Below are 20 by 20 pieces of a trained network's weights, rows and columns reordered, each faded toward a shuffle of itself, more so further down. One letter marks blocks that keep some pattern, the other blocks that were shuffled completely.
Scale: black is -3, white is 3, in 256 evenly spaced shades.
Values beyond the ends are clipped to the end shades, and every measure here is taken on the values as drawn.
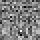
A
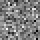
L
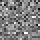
A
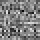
A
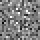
L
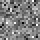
L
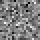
L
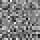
A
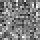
A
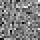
A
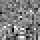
A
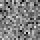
L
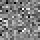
A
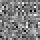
A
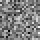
A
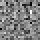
A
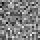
L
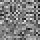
A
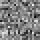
A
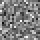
L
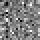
A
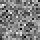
L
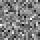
L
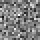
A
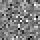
L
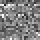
A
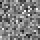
L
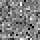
L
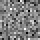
L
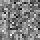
A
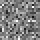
A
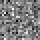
L
